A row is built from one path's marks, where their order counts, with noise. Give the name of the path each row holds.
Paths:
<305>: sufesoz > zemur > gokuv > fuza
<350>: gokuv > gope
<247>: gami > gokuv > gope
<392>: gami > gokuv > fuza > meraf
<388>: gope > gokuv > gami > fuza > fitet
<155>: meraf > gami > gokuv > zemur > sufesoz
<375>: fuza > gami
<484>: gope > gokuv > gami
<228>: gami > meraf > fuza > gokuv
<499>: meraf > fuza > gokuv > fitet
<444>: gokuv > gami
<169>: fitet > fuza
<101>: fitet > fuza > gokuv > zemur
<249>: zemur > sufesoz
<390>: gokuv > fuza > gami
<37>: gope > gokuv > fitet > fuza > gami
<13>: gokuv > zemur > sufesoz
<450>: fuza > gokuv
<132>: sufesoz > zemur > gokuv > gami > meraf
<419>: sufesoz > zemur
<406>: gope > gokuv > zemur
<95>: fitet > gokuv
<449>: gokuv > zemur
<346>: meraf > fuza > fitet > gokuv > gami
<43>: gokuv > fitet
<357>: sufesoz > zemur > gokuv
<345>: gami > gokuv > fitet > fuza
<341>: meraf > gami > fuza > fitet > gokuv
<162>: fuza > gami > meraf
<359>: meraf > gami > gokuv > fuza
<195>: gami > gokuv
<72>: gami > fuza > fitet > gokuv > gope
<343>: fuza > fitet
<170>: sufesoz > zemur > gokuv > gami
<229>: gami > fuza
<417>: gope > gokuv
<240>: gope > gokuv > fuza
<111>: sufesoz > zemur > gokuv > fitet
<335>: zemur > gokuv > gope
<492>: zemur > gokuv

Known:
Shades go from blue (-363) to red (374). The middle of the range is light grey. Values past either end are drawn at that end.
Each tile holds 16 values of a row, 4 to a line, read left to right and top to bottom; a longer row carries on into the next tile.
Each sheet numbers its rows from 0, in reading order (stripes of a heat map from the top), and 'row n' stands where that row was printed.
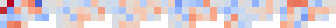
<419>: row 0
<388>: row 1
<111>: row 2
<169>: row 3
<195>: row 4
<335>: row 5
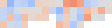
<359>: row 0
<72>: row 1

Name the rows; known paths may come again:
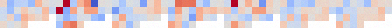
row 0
<345>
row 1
<419>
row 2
<450>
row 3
<335>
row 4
<406>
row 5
<359>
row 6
<240>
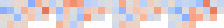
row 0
<43>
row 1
<72>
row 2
<111>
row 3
<343>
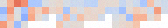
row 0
<247>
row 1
<170>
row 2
<388>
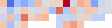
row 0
<229>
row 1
<155>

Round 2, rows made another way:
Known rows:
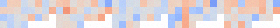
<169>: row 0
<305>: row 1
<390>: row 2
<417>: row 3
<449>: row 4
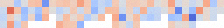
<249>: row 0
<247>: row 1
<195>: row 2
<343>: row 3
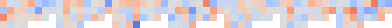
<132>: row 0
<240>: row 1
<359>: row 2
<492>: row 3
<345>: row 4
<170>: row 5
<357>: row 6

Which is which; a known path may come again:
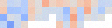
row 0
<375>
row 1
<388>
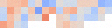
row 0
<335>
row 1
<155>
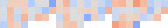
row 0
<240>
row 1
<406>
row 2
<247>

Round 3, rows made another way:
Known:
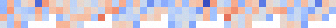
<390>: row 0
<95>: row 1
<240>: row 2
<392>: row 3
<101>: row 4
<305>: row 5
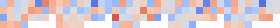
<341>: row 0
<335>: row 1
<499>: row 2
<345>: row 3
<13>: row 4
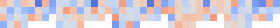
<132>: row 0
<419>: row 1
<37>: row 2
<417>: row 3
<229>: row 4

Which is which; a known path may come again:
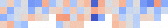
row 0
<169>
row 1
<72>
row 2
<229>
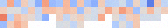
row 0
<43>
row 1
<449>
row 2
<419>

